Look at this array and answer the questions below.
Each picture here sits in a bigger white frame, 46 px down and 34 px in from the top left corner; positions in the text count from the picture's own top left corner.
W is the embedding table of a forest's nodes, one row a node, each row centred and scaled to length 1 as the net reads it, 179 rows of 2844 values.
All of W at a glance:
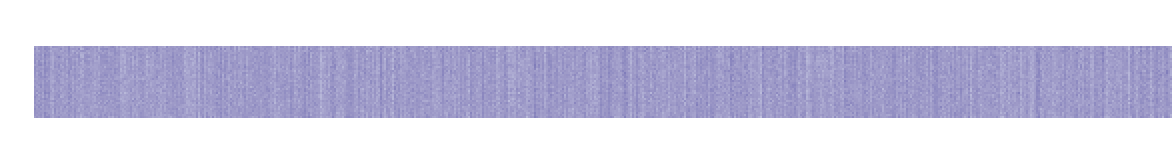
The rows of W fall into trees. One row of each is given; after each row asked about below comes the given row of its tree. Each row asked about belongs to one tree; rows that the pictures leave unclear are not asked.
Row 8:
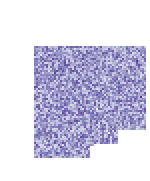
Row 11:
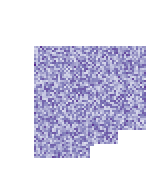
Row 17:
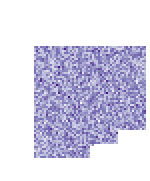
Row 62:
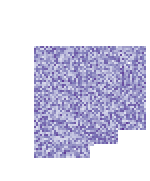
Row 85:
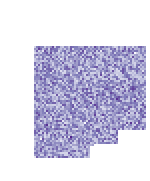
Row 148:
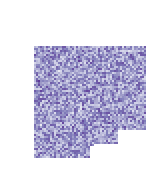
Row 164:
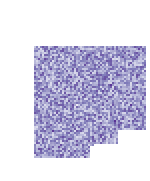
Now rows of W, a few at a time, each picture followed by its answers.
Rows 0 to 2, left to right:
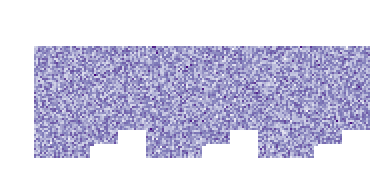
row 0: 11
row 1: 11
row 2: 62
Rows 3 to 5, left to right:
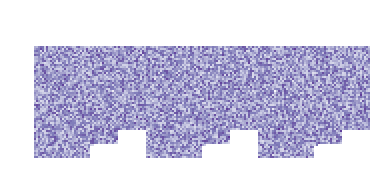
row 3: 8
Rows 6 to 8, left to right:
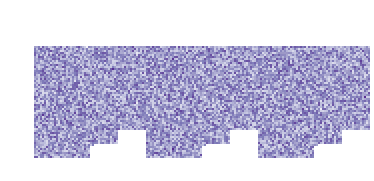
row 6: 8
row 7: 8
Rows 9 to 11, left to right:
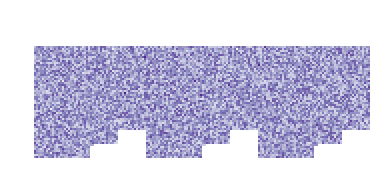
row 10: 8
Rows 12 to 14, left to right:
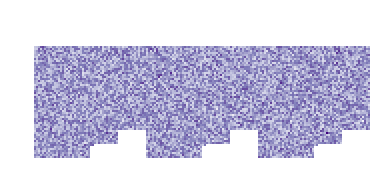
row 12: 11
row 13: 85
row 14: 62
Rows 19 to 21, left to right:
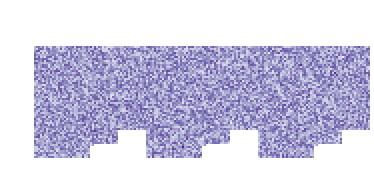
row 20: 8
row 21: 164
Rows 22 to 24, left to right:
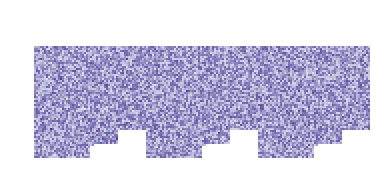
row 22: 62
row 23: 8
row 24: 8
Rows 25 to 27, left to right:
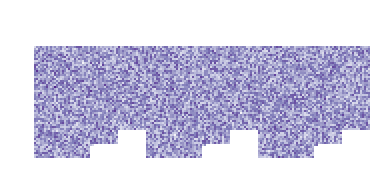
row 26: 8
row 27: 164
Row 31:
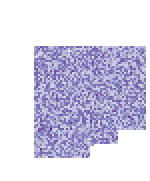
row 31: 8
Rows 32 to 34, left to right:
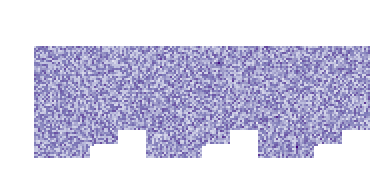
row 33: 164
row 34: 11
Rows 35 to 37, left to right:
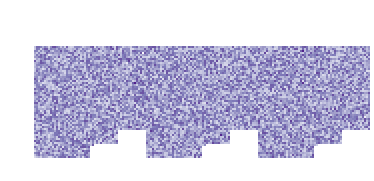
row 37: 8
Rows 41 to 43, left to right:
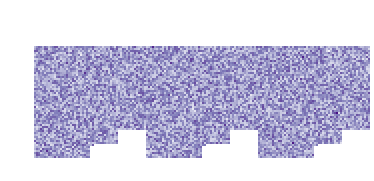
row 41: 164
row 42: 148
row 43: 8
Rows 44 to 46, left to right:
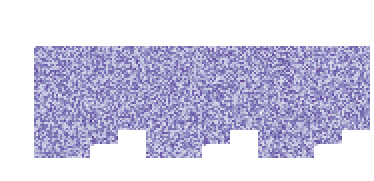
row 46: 8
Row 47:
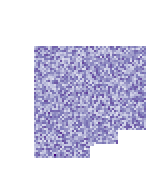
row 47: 164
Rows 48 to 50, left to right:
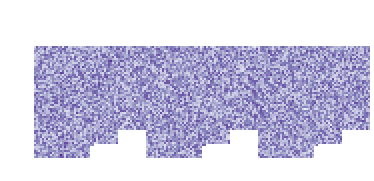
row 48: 164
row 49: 164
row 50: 85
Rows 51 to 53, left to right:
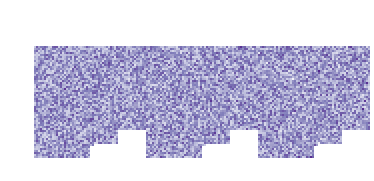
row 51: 164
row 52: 8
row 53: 148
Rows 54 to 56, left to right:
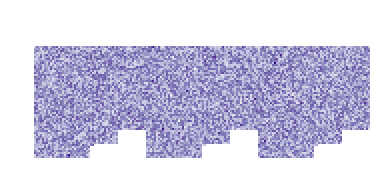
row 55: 8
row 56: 85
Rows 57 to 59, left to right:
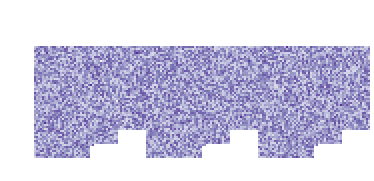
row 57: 164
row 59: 164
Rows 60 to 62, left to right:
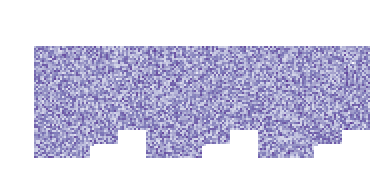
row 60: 8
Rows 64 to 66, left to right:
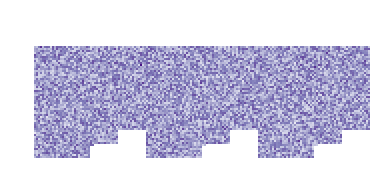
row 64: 148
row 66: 62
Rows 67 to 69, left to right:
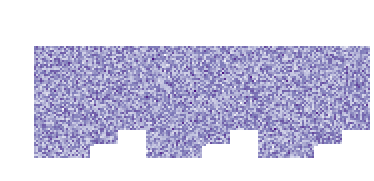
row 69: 62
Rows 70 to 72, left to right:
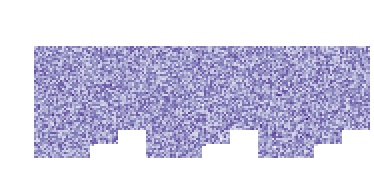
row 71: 164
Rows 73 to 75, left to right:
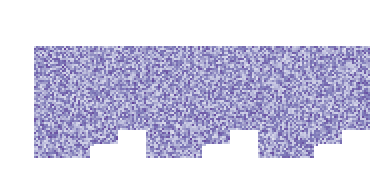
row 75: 164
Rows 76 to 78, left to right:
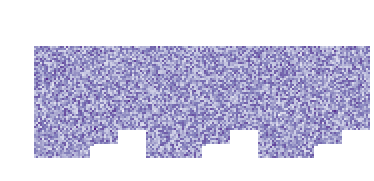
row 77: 8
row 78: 8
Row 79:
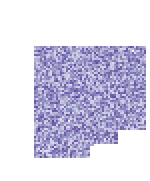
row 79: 11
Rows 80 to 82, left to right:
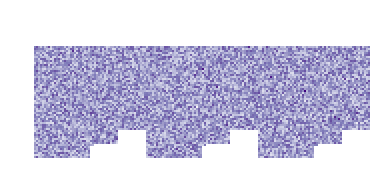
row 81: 164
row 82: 11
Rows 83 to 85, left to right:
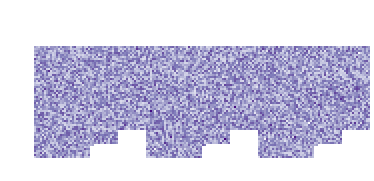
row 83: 11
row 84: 148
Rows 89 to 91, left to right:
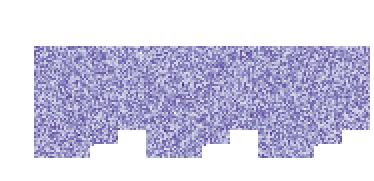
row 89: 8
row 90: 164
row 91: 85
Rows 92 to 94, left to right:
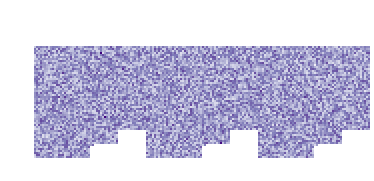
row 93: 8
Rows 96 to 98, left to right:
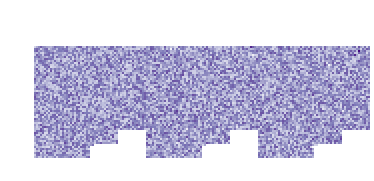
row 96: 164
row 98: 62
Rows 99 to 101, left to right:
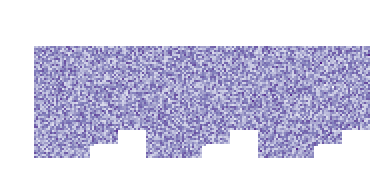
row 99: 8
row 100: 17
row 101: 11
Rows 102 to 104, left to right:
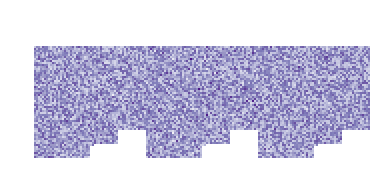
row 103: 85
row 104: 8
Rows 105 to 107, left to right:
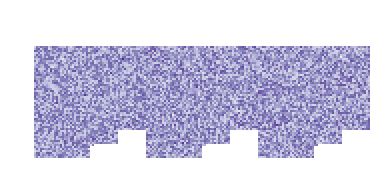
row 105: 164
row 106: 8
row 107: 148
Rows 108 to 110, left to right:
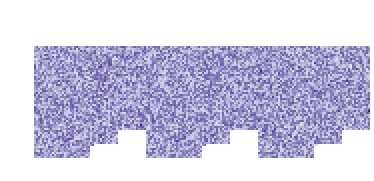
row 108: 164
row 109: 164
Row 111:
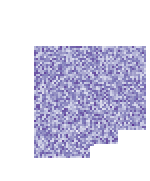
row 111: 8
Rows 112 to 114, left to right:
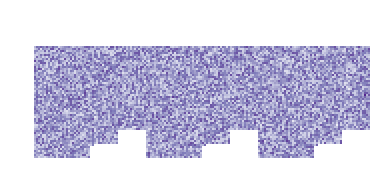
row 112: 164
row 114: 164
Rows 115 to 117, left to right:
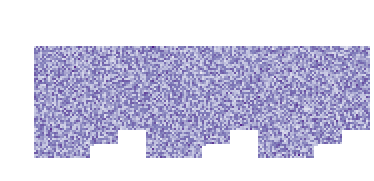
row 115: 8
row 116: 8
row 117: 62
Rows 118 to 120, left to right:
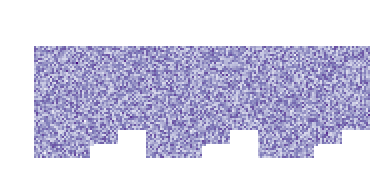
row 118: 62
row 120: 164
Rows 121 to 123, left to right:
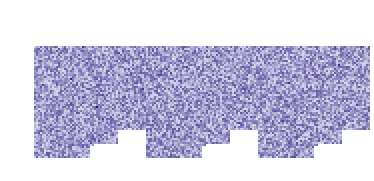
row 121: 164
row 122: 85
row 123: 164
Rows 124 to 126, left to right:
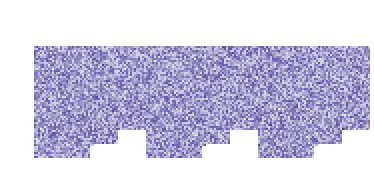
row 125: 164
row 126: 85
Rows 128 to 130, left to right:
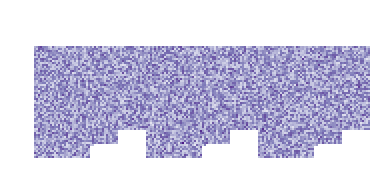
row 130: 11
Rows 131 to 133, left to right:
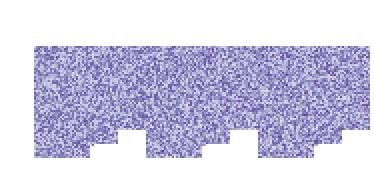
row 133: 8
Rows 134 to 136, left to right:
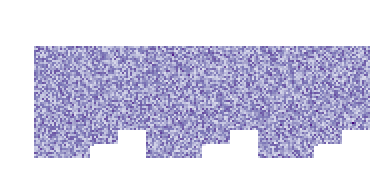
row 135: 8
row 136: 85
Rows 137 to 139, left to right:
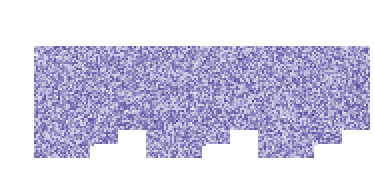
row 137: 62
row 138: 148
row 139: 62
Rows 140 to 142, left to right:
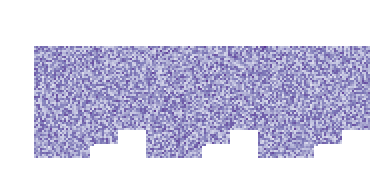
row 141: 164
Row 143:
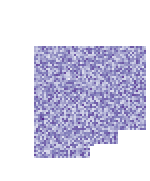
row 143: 11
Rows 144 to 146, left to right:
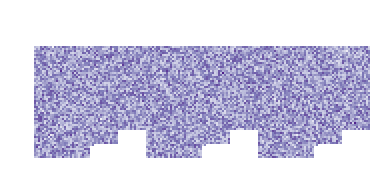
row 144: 11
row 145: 164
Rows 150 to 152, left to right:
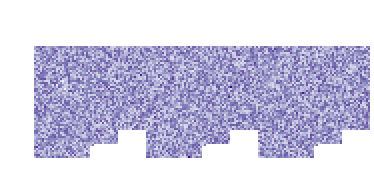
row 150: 85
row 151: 62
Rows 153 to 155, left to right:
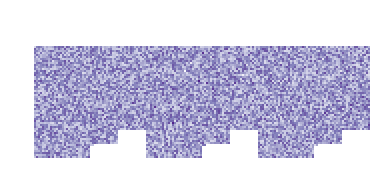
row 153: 8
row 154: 148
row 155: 8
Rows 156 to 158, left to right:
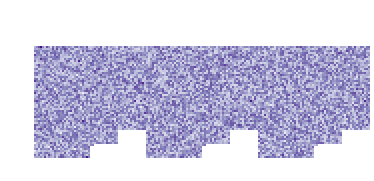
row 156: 148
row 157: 164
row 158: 17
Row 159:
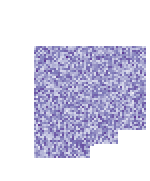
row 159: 164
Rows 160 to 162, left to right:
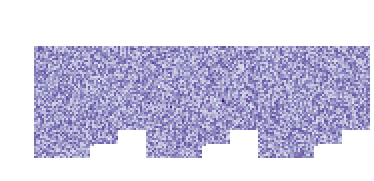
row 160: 8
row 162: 17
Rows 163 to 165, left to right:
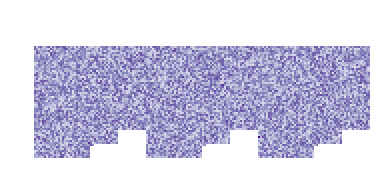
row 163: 148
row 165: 164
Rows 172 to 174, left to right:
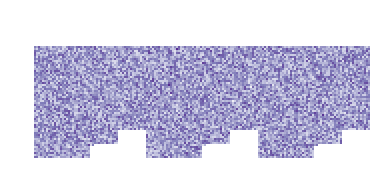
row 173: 17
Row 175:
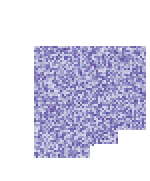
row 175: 164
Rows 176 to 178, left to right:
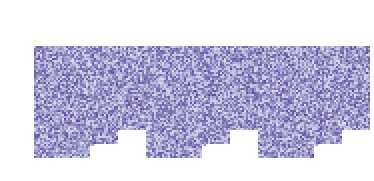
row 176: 8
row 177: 164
